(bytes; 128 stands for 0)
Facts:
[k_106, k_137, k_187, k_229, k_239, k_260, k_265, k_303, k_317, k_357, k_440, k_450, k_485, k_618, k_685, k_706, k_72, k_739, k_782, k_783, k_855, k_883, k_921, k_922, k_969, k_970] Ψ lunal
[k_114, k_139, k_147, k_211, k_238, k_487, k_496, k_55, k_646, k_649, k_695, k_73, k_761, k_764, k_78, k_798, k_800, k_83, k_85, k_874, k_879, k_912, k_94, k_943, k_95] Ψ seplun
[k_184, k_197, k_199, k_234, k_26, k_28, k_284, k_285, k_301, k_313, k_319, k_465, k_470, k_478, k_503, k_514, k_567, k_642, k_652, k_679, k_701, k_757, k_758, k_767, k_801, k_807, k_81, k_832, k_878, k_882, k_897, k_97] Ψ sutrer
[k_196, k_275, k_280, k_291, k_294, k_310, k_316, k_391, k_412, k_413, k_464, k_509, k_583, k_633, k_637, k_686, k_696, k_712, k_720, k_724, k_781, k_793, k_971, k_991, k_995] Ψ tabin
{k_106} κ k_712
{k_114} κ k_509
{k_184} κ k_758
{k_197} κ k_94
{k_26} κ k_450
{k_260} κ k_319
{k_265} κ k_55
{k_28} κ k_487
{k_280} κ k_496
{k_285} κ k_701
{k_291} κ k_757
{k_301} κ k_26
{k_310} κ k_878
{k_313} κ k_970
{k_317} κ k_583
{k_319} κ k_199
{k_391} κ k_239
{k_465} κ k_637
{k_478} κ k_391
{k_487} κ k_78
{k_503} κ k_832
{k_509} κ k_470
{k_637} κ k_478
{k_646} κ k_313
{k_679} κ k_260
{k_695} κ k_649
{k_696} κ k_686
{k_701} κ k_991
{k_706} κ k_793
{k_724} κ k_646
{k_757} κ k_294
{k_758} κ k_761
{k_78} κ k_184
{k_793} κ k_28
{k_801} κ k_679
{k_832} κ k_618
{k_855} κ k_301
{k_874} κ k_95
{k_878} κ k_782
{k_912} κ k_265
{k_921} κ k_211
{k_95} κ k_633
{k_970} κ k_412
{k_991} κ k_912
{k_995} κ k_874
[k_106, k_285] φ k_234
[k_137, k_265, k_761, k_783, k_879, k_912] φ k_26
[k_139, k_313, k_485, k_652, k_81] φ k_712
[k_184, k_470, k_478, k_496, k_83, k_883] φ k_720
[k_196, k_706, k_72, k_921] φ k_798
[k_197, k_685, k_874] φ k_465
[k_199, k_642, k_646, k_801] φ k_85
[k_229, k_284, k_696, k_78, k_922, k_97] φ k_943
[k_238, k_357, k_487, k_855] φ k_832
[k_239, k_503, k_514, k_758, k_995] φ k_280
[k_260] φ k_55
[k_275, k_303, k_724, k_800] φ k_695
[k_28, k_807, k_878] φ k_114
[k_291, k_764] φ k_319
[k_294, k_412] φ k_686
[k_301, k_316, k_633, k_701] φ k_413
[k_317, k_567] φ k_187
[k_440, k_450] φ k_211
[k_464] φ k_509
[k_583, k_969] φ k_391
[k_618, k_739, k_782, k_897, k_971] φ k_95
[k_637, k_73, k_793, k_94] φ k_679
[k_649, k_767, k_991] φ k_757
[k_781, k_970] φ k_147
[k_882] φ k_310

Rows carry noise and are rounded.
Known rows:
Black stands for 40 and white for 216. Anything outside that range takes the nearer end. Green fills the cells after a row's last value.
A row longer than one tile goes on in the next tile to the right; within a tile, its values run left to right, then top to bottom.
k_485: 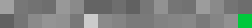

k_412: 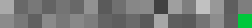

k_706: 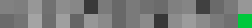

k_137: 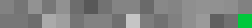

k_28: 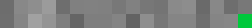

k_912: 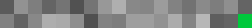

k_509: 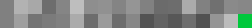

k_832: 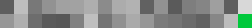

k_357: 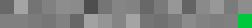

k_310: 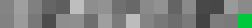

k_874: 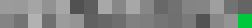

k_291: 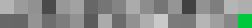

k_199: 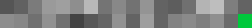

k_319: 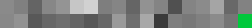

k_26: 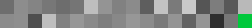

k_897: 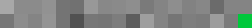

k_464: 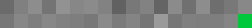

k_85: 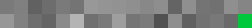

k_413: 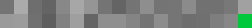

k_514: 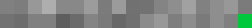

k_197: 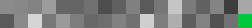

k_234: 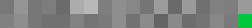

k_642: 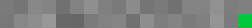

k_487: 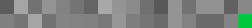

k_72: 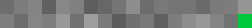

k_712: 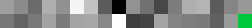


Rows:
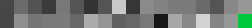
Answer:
k_921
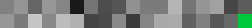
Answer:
k_94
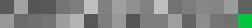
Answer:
k_55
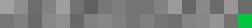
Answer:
k_739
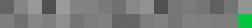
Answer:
k_196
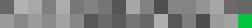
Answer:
k_633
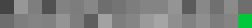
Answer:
k_991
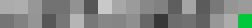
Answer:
k_114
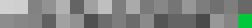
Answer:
k_95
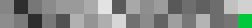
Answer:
k_695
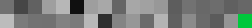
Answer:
k_496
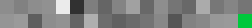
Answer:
k_618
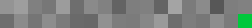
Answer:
k_971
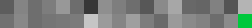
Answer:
k_855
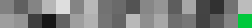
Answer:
k_280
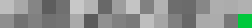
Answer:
k_757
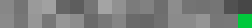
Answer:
k_78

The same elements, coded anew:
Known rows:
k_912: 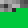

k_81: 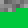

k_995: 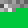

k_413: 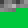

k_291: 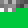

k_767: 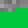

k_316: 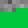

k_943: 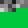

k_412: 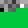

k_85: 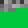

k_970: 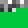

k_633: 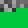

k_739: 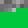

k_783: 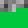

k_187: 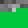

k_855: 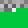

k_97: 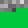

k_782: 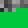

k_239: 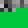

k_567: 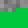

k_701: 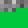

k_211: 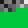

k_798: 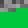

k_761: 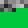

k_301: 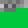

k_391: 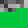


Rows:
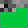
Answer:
k_450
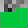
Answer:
k_478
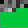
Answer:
k_686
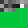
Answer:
k_583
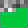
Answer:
k_503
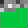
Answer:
k_310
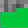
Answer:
k_878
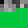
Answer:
k_509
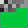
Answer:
k_199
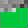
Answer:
k_106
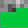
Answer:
k_78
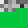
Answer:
k_197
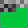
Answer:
k_649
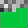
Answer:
k_260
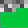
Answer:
k_465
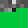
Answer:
k_294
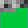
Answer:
k_265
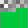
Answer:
k_801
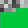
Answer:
k_313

